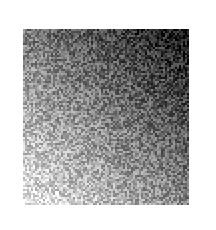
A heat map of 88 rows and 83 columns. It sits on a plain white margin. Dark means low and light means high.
No single row or column stands out from its neighbours. The halves do not mirror each other. The bottom left is the ninth with the highest average. Values rise toward the bottom left.
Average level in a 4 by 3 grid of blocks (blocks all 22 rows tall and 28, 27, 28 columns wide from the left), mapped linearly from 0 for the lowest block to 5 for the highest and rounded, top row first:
210
321
432
543
